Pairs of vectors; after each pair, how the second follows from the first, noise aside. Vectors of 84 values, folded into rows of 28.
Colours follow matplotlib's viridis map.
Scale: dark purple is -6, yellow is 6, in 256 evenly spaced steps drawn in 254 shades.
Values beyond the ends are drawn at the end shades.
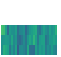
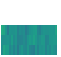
shrunk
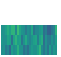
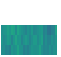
shrunk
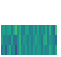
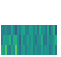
negated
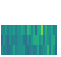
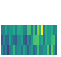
scaled up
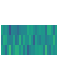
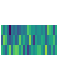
scaled up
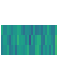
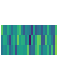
scaled up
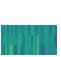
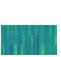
negated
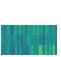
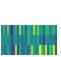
scaled up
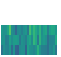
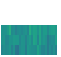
shrunk
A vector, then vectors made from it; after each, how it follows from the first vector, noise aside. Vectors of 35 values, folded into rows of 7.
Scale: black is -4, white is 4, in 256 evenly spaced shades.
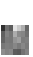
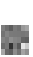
wrapped around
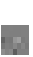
partly zeroed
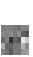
wrapped around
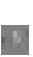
partly zeroed
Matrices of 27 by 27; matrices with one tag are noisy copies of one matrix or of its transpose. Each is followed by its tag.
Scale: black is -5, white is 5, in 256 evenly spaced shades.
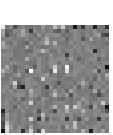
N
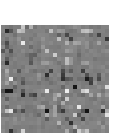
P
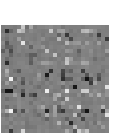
P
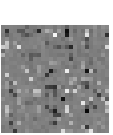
P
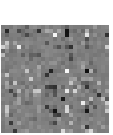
P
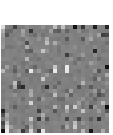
N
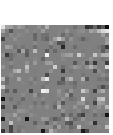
N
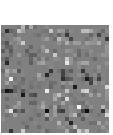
P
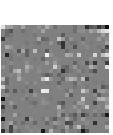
N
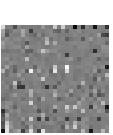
N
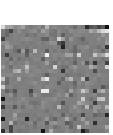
N
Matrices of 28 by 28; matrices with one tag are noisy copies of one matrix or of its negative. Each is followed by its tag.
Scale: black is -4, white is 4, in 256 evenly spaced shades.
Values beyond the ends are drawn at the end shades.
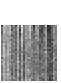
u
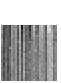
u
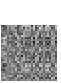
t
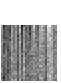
u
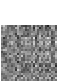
t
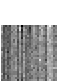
u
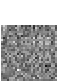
t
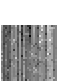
u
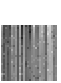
u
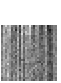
u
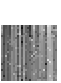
u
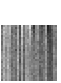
u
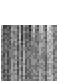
u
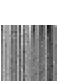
u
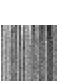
u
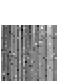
u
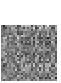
t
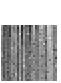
u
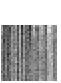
u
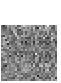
t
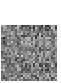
t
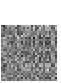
t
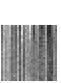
u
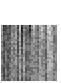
u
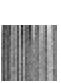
u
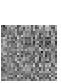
t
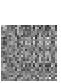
t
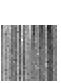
u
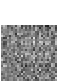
t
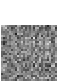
t
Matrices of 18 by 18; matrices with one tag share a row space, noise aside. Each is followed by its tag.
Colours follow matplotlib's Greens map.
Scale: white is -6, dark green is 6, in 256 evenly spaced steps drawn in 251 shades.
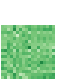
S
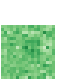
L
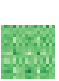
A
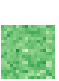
L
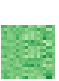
L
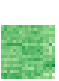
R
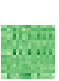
S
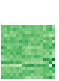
R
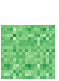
A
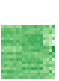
R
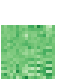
L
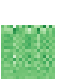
A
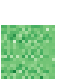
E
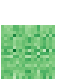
A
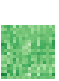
S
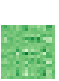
L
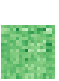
L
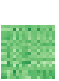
S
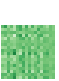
E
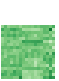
R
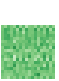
A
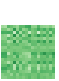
S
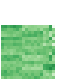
R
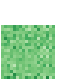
A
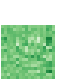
L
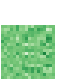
L
